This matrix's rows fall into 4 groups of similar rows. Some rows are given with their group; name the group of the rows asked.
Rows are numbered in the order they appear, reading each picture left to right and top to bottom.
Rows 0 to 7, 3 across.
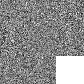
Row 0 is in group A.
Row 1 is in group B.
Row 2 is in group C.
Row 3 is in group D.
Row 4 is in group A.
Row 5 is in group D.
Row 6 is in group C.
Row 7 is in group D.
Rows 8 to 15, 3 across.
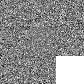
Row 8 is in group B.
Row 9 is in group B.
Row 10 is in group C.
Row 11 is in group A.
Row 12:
B
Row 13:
A
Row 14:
B
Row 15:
C
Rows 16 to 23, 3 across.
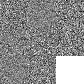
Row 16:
C
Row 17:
A
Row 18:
A
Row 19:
A
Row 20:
B
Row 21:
D
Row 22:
A
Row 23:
C
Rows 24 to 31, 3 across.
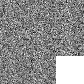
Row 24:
D
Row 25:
C
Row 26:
D
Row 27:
A
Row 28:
D
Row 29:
D
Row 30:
D
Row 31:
D
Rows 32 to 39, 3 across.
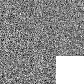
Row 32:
C
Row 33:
D
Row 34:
A
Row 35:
C
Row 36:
C
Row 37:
B
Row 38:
B
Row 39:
D
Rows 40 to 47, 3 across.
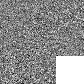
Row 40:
A
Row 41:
C
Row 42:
B
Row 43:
B
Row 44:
A
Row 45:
A
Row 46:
D
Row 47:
B
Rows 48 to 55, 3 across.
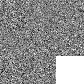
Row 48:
D
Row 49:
D
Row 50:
A
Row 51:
A
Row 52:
D
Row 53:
B
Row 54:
D
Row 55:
D
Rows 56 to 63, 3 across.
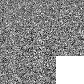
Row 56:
B
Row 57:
B
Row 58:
B
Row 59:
D
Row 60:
D
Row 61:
A
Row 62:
D
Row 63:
D
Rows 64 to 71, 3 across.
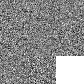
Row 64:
A
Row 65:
C
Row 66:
B
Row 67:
A
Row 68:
A
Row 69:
D
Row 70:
B
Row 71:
D
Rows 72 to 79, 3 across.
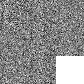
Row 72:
C
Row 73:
D
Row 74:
B
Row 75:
A
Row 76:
D
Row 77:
D
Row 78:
B
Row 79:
D
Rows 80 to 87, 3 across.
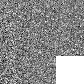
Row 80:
B
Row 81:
B
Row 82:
B
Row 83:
D
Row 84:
C
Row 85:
B
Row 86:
D
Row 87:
A
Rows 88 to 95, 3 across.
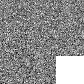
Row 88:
B
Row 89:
B
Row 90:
D
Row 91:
C
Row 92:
A
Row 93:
A
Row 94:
A
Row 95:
D
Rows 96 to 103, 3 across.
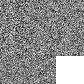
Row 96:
D
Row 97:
A
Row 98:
A
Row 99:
D
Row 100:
D
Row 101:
D
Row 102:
A
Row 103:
B
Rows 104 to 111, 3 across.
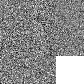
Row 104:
B
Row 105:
C
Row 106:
A
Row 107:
C
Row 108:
D
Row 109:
A
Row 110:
A
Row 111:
B
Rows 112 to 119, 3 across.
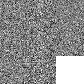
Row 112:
C
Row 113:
D
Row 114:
B
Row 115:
C
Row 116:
D
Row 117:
D
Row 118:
A
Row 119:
D
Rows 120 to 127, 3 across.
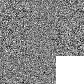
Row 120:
A
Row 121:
C
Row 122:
A
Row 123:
C
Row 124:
A
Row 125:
D
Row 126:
B
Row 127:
A
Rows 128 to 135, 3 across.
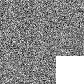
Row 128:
D
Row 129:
D
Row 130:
A
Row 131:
C
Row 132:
D
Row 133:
C
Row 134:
B
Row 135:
C
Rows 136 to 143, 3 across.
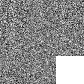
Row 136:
D
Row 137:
D
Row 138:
C
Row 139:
D
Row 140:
B
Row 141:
B
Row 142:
C
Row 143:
B
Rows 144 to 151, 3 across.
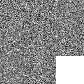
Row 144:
A
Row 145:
C
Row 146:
D
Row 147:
B
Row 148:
D
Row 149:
C
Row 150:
B
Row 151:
D
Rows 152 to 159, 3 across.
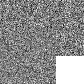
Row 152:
C
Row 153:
D
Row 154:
D
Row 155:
D
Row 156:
B
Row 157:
C
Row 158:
A
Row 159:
D
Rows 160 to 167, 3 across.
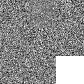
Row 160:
A
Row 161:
B
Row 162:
D
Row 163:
C
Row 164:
D
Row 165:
C
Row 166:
A
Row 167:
A
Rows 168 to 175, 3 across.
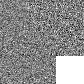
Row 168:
A
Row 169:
C
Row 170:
C
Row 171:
B
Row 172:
A
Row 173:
A
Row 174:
A
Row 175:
B
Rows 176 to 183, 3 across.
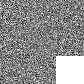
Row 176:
C
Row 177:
B
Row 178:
B
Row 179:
B
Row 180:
A
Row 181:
C
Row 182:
C
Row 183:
A
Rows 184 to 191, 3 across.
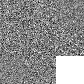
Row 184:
C
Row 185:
D
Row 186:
B
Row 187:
C
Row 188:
C
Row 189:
B
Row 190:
A
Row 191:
A
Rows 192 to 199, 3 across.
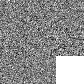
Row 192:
D
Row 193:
A
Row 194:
A
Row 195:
C
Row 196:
A
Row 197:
A
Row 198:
A
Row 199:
B
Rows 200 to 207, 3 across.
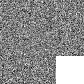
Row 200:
A
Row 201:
D
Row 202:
C
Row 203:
A
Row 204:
B
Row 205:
D
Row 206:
B
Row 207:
C
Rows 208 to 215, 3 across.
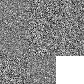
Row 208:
B
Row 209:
D
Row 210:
D
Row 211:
A
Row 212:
D
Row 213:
C
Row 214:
C
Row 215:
B
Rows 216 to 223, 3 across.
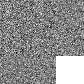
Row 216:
C
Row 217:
D
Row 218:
A
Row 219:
C
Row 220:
B
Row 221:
A
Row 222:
B
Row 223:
A
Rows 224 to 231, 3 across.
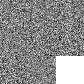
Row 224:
A
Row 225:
B
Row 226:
D
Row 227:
C
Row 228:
D
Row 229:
D
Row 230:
D
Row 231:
A
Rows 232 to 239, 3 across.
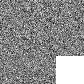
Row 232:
A
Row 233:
D
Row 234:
D
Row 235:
A
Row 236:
D
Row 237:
A
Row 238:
B
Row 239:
C
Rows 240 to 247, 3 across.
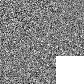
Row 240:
D
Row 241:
A
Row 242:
C
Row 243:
C
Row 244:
B
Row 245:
B
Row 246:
C
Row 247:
A
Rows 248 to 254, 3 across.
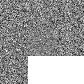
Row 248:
A
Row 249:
D
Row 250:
D
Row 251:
B
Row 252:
A
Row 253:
D
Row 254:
D
